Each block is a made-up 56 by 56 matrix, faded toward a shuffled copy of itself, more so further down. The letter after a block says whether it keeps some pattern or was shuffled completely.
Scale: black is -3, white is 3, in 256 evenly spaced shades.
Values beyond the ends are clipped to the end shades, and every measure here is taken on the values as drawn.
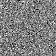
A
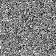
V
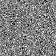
A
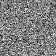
V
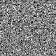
A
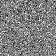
A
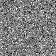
V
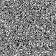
A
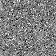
V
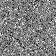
V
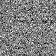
A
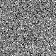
V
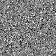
A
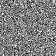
A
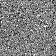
V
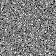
V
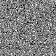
V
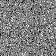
A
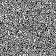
V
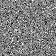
V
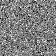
A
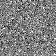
V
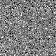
A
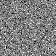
A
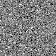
A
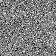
V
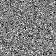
A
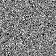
V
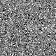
A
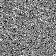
V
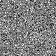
V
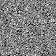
A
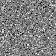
A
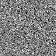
V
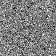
V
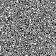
V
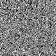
A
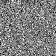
A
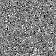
A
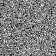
V
